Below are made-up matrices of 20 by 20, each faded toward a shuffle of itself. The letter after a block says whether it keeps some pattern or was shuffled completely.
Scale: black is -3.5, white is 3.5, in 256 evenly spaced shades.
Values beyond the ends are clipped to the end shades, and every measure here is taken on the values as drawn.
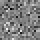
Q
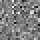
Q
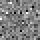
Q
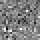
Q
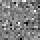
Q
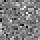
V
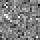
V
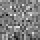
Q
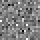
V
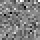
V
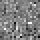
Q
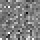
Q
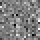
Q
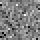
V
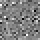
Q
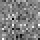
Q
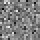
V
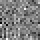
Q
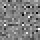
Q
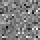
Q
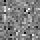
Q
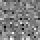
Q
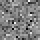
V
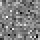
V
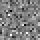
V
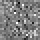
V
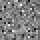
V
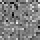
Q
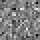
Q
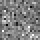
V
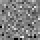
V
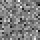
V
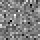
V
